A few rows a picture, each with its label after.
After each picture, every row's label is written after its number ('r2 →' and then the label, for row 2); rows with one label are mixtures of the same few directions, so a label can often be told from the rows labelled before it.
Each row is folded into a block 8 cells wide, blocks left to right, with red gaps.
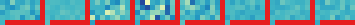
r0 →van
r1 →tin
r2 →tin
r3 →van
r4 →van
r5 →tin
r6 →van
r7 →van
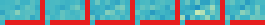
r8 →tin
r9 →tin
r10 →tin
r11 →tin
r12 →tin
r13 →tin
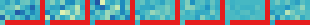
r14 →tin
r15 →tin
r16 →van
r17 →tin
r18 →van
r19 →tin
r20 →tin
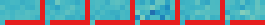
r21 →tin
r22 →van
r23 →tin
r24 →tin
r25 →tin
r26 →tin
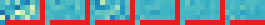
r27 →tin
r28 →van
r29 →van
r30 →tin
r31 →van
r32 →tin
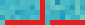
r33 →tin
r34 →van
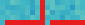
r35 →van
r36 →van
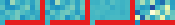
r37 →van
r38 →van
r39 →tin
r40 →tin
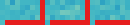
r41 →van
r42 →tin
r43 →van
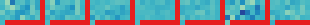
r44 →van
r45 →van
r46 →tin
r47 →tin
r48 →tin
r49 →tin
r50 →tin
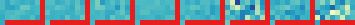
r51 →van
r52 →van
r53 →van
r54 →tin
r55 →tin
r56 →van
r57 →tin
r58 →tin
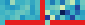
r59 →van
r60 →tin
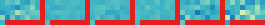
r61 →tin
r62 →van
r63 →tin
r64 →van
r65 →tin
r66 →tin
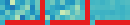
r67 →van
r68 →tin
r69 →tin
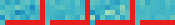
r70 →tin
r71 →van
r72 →tin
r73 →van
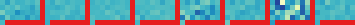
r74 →tin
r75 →van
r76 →tin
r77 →tin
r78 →tin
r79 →tin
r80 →van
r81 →van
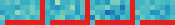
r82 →tin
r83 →van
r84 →tin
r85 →tin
